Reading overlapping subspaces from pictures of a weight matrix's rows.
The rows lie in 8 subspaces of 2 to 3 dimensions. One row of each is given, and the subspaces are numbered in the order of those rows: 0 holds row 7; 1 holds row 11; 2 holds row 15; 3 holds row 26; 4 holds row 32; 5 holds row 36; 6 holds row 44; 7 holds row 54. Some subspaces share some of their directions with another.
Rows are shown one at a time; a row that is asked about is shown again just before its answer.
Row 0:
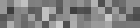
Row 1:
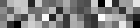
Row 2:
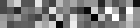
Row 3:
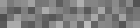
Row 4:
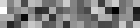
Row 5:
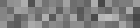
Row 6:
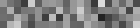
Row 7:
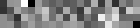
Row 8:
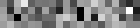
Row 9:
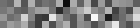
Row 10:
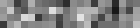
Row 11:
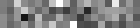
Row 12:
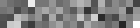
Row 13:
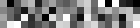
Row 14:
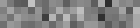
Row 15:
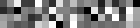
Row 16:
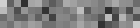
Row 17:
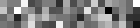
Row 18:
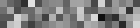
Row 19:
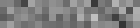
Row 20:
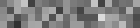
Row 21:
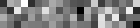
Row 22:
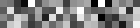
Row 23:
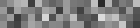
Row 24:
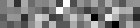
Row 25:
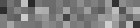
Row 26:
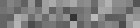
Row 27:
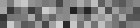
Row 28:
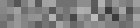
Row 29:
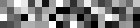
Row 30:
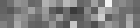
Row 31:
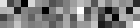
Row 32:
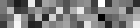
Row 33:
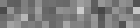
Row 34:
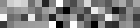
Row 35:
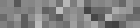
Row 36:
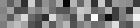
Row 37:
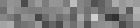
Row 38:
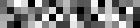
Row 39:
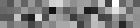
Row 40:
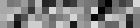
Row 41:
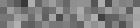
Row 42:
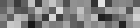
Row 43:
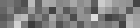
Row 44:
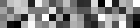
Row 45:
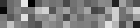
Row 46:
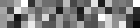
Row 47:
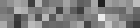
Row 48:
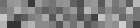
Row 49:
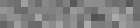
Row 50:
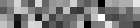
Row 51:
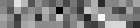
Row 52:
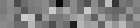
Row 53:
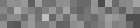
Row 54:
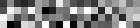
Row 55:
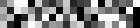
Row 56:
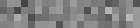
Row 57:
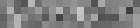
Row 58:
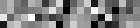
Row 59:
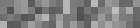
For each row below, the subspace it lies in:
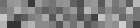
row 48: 7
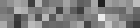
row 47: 4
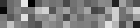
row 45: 0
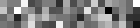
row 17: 2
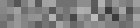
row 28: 2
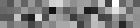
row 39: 1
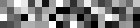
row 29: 1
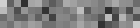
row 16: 0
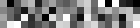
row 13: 6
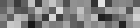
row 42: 0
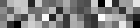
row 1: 6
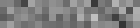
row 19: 4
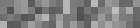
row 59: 1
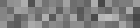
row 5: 5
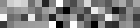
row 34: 1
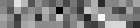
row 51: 5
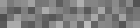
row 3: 7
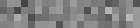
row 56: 2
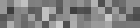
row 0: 7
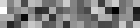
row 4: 0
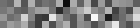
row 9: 5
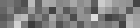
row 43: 3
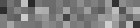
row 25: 0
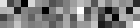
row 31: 0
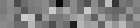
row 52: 1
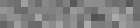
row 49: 4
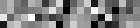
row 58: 1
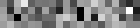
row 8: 6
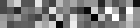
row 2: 2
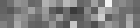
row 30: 3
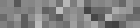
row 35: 5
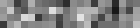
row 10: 1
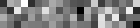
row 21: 0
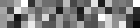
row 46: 2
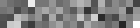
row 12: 7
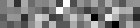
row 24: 5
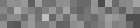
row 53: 6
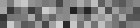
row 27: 7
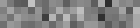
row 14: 3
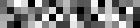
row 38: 2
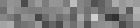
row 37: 4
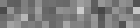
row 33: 0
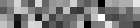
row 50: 4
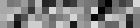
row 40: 3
